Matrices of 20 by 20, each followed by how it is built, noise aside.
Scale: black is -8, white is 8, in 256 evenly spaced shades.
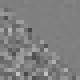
lower triangular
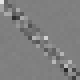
banded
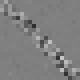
banded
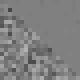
lower triangular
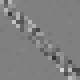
banded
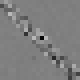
banded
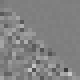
lower triangular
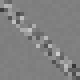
banded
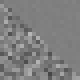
lower triangular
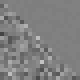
lower triangular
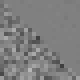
lower triangular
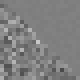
lower triangular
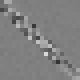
banded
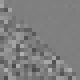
lower triangular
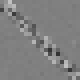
banded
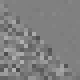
lower triangular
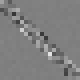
banded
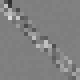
banded
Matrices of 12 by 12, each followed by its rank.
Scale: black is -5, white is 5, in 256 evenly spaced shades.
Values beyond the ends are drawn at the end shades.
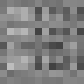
two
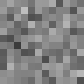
full rank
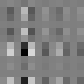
one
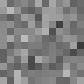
full rank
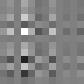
one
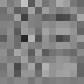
two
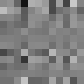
two
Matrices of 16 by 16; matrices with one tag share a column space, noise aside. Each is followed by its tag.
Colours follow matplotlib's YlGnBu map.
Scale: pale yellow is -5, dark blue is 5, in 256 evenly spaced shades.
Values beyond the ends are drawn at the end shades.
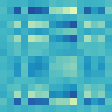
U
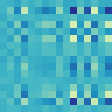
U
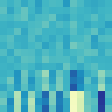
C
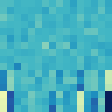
C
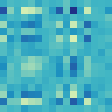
U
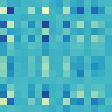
U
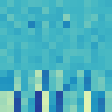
C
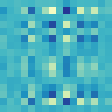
U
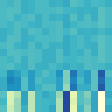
C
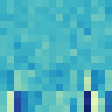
C
